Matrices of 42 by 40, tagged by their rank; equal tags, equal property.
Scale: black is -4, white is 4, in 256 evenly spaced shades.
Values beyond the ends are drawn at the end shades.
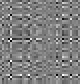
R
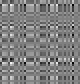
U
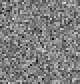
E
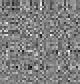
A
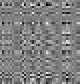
R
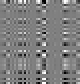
U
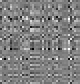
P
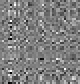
A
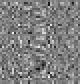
A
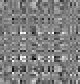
P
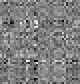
A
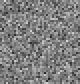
E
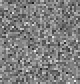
E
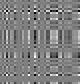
U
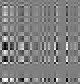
U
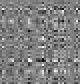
P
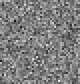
E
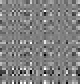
R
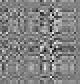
P
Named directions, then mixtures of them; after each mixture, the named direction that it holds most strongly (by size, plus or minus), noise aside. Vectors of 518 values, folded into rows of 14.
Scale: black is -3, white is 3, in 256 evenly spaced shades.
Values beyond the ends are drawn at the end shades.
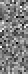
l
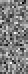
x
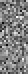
l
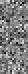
x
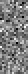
l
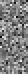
l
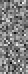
x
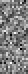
x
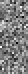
l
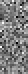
l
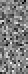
x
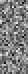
x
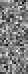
x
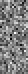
x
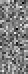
x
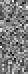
l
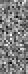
x
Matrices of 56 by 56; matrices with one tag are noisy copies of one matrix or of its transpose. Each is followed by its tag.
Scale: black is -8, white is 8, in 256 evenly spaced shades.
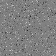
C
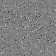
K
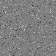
C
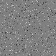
C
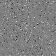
K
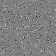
K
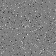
K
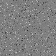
C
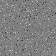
C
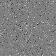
K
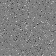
K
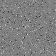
K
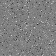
K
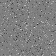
K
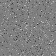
K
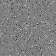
K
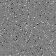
K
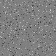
C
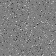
K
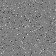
K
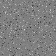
C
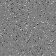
K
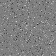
K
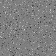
C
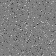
K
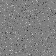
C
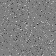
K
